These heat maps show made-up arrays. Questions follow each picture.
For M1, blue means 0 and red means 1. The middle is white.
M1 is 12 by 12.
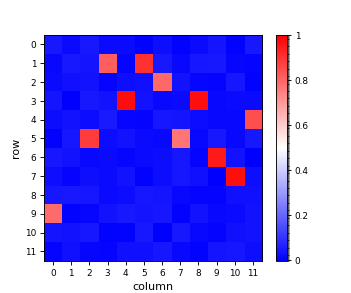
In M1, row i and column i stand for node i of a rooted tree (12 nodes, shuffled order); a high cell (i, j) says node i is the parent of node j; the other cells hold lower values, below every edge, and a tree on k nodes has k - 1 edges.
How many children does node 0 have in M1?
0
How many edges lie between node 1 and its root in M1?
0
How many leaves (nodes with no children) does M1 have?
4
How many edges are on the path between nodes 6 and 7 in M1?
3
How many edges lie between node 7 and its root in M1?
2
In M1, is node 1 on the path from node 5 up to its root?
yes
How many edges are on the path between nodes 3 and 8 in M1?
1
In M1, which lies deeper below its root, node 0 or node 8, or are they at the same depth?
node 0
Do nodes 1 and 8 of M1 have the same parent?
no
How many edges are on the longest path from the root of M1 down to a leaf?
5
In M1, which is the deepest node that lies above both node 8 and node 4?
3
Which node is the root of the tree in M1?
1
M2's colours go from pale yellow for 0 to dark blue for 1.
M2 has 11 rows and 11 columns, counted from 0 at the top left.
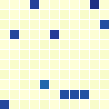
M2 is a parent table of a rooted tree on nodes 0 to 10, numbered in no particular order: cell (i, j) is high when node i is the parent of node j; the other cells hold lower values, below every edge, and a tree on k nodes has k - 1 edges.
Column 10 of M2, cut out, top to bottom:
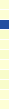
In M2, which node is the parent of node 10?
2
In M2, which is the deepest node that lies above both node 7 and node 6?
9
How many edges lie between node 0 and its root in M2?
2
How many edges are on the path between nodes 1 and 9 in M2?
3
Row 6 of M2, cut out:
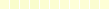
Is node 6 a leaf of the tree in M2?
yes
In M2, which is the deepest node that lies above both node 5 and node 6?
0
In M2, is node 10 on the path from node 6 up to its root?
yes
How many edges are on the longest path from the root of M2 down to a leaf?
5
